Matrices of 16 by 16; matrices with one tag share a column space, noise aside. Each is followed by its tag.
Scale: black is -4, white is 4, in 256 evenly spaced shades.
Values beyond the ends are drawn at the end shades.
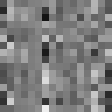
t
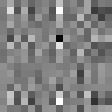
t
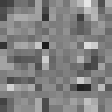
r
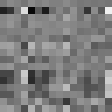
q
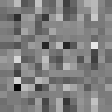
r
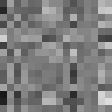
t
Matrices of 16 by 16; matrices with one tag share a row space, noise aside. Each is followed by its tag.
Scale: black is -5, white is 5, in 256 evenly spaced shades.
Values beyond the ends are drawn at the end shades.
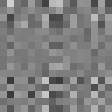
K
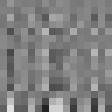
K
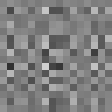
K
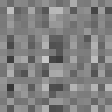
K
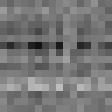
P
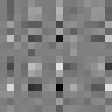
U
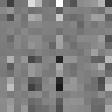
U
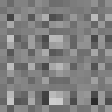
K
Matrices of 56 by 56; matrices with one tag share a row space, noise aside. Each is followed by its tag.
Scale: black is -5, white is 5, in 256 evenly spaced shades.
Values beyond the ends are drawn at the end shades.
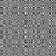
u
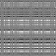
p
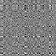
u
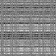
p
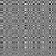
u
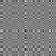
u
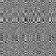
u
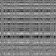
p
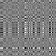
u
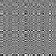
u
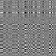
u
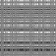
p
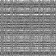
p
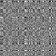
u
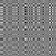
u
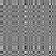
u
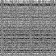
p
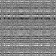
p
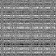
p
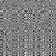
u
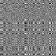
u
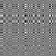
u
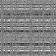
p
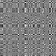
u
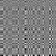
u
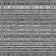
p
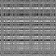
p
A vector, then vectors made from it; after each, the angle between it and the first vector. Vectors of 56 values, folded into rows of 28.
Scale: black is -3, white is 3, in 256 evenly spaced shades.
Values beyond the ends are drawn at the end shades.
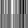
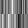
partly aligned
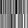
orthogonal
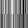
nearly parallel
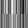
nearly parallel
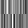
partly aligned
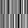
orthogonal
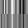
nearly parallel
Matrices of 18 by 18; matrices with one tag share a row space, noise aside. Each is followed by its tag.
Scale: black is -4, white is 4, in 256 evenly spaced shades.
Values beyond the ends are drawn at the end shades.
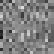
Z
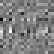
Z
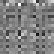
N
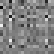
Z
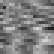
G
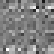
N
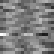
G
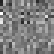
Z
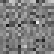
N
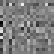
Z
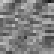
G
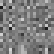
Z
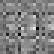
N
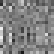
Z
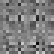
N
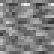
G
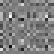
Z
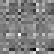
N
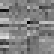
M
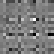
N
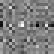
Z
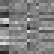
M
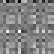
N
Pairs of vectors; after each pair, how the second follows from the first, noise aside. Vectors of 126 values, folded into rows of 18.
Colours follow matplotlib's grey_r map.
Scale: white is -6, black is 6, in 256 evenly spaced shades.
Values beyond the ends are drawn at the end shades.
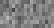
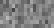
copied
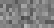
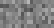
reversed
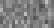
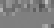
partly zeroed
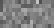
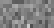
wrapped around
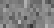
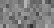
copied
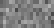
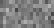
copied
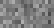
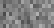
reversed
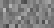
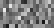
scaled up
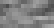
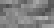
copied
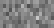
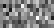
scaled up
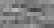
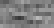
reversed
